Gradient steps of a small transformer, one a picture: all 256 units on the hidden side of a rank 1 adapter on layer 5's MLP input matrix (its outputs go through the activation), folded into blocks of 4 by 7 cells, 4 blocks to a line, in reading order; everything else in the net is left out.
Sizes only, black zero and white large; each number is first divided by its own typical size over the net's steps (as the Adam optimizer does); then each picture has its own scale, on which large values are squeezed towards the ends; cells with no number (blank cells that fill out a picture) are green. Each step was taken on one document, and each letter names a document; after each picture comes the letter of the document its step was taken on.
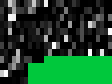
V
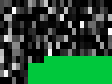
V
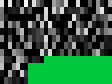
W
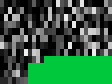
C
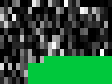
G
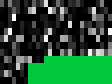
V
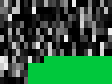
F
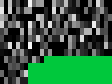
W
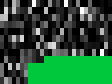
G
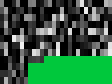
C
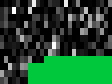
G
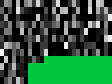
W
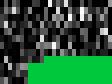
G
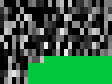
C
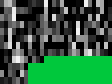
W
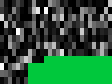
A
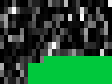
G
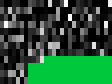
G
